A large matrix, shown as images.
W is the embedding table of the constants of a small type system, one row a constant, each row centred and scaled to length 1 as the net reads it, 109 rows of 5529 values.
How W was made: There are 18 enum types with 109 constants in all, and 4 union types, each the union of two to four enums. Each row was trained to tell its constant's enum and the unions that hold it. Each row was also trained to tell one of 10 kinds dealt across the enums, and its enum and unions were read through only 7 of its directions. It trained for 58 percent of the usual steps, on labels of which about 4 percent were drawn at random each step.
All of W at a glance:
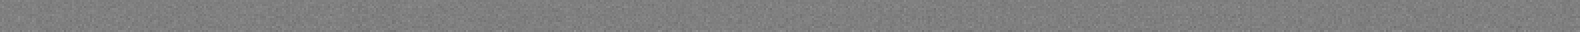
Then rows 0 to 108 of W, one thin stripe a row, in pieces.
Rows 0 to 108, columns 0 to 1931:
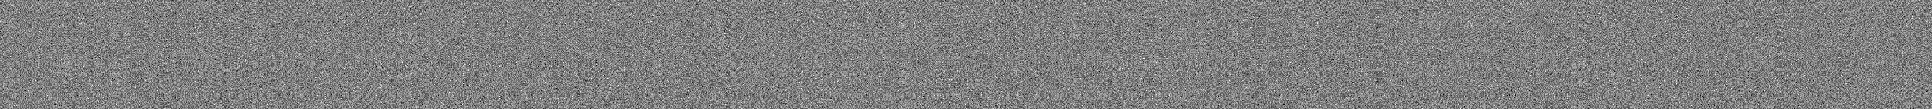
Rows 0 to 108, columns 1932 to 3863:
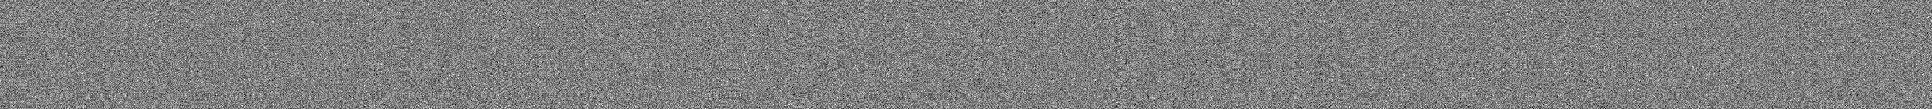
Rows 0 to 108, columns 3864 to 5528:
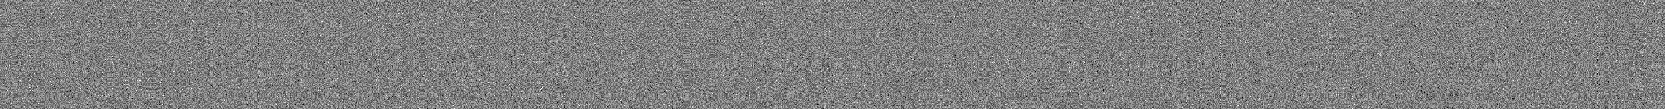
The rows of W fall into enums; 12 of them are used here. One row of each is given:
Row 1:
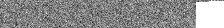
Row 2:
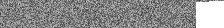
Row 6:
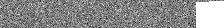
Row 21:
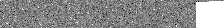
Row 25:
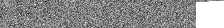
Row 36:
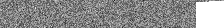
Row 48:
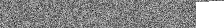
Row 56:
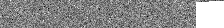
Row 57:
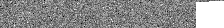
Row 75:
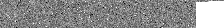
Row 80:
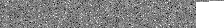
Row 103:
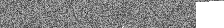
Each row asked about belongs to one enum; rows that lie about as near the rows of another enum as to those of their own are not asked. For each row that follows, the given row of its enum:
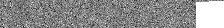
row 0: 48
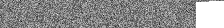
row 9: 48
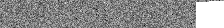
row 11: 1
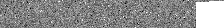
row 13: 6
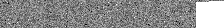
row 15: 103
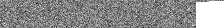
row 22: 25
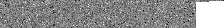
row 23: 56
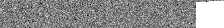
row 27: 1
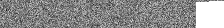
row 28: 103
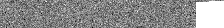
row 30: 36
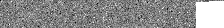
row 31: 57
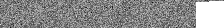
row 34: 103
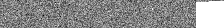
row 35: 103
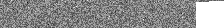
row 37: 56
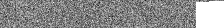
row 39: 57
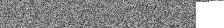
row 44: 2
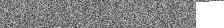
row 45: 6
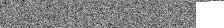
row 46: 75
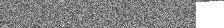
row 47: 1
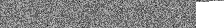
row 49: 2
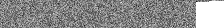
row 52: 2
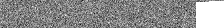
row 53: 36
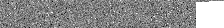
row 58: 75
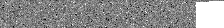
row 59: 80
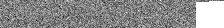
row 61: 56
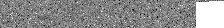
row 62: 56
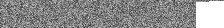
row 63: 48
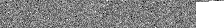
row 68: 36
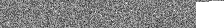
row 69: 2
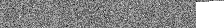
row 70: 2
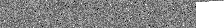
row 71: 75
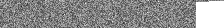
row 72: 1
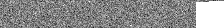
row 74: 56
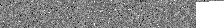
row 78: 6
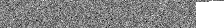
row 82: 6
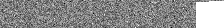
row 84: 36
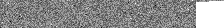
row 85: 25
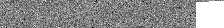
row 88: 36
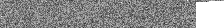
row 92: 36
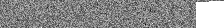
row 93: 6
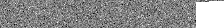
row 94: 56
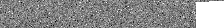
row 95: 6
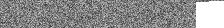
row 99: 57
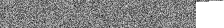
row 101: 25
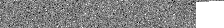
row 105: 48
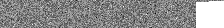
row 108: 103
